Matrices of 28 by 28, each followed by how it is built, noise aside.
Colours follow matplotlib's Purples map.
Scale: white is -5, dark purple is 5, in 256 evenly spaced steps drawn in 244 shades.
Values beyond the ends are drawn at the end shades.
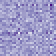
low rank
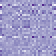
low rank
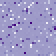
sparse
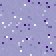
sparse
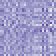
low rank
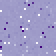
sparse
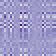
low rank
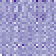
low rank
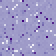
sparse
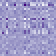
low rank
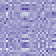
low rank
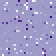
sparse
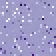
sparse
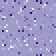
sparse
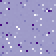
sparse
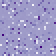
sparse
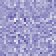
low rank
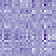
low rank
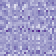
low rank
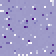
sparse
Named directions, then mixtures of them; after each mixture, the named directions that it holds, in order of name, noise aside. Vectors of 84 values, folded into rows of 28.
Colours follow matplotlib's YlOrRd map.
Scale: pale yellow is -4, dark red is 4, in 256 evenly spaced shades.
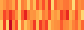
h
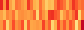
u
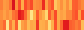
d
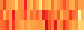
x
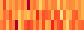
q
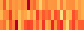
q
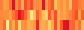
d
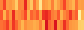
x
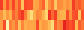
d, u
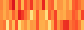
d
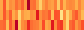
q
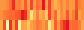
d, h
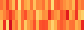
h, u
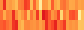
q, x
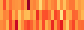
q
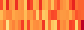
u, x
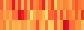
d, q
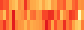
u, x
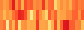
d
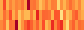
q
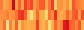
d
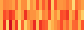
h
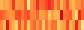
q, u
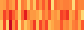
h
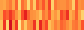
h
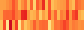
d, h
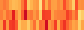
h, x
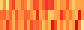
u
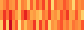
h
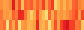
d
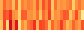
h, q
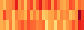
x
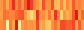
d, q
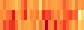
h, x
